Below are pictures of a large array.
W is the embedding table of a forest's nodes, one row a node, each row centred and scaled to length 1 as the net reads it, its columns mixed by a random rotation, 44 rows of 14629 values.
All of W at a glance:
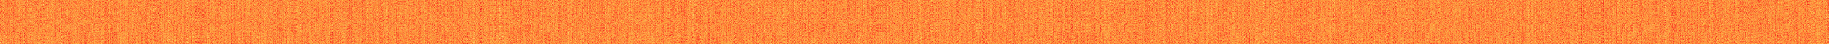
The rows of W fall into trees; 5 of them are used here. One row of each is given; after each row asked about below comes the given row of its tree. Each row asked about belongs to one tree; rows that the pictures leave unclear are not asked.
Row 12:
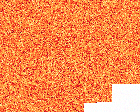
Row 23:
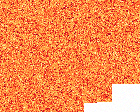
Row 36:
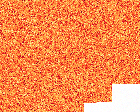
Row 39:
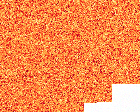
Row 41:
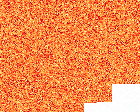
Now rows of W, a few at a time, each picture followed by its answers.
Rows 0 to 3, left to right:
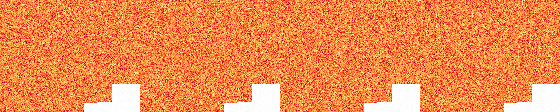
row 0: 12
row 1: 23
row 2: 41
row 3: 41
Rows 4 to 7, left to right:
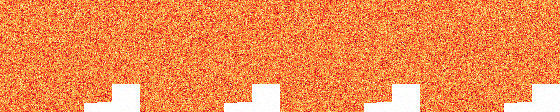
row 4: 23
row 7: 12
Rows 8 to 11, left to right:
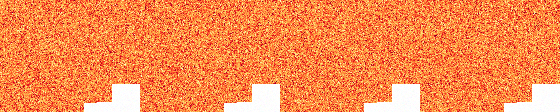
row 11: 41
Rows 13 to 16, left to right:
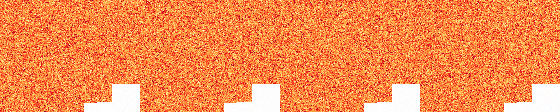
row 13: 12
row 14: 41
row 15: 41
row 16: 39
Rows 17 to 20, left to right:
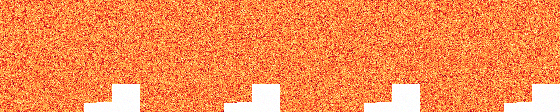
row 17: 41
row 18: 12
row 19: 36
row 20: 39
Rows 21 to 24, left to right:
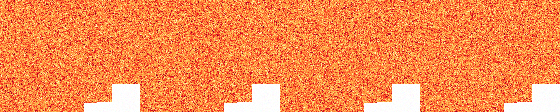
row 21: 41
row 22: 39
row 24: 12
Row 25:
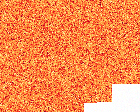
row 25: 12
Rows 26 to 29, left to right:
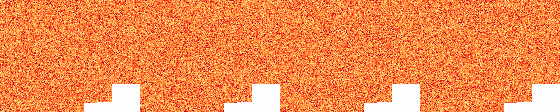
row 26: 41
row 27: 12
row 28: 12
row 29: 41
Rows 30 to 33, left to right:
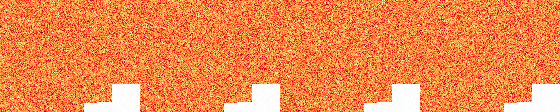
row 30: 12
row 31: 12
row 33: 36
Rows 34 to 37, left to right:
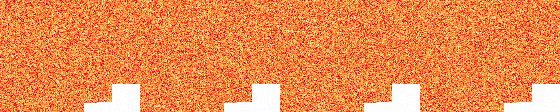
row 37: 36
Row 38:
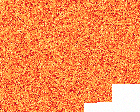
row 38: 41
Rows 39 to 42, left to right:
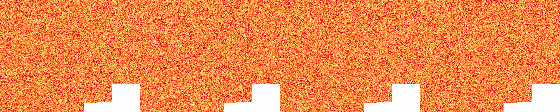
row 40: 36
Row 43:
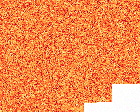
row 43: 36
